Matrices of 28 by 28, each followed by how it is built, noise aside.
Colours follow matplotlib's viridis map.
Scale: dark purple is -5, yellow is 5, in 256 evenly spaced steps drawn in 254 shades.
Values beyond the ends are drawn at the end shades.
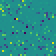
sparse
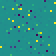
sparse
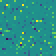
sparse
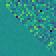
upper triangular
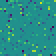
sparse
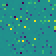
sparse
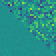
upper triangular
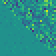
upper triangular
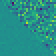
upper triangular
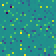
sparse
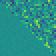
upper triangular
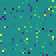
sparse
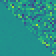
upper triangular
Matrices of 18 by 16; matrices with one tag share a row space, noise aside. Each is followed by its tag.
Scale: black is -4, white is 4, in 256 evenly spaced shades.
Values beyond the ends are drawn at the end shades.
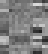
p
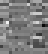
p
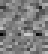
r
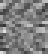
r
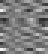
r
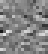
r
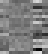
p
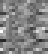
r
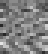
r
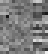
p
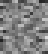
r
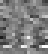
r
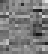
p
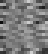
r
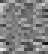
r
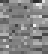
p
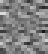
r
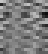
r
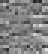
p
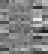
p
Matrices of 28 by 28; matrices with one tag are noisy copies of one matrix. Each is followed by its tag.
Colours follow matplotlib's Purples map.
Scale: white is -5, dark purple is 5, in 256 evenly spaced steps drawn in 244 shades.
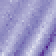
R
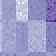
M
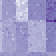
M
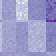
M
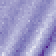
R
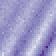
R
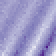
R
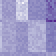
M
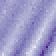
R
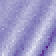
R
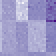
M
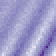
R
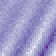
R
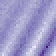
R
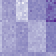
M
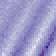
R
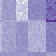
M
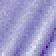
R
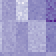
M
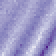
R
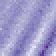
R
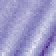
R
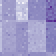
M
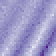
R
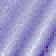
R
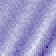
R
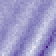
R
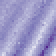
R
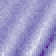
R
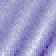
R
